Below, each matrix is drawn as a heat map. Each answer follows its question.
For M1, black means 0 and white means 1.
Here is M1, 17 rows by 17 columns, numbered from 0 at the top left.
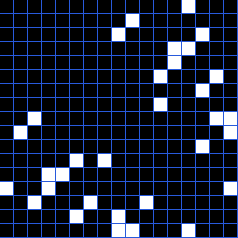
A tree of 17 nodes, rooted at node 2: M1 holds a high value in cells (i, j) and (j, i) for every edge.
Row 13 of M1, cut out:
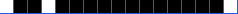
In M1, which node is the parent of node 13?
16
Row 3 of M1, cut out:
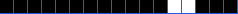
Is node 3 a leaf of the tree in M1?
no
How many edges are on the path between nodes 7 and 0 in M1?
7
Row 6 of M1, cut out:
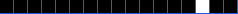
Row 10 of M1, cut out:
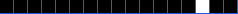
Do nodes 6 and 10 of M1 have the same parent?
yes
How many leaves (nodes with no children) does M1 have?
6
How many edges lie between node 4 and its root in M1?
6
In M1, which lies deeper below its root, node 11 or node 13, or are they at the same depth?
node 11
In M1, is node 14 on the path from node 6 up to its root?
yes
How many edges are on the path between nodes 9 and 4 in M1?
5
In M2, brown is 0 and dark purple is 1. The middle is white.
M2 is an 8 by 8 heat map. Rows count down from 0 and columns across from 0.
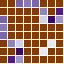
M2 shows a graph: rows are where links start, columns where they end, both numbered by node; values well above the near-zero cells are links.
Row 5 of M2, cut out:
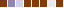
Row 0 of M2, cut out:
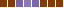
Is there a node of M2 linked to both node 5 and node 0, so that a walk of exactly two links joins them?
yes
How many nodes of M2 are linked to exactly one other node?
2
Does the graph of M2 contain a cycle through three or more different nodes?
yes
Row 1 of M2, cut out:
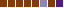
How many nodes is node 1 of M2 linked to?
2
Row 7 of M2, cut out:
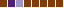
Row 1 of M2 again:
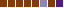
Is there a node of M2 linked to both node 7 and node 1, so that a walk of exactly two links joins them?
no
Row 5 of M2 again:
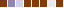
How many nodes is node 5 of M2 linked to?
3
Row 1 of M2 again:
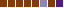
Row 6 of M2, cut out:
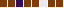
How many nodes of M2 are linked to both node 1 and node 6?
1
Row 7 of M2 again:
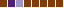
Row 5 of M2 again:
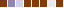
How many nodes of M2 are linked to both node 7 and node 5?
2
